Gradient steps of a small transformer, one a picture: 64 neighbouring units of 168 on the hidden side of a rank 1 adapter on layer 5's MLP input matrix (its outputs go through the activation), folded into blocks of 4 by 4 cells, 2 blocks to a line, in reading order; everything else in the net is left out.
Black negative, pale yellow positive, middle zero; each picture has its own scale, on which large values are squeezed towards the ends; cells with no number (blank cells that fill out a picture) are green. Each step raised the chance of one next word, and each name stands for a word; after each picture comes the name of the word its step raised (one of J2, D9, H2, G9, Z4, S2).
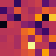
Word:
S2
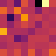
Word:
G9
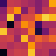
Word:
S2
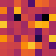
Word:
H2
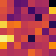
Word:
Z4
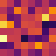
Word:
Z4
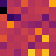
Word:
S2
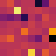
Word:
G9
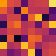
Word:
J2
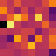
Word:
J2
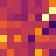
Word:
J2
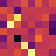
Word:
J2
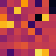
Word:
H2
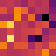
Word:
H2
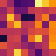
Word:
G9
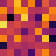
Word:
G9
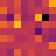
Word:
H2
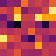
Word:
Z4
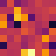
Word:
G9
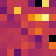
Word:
G9
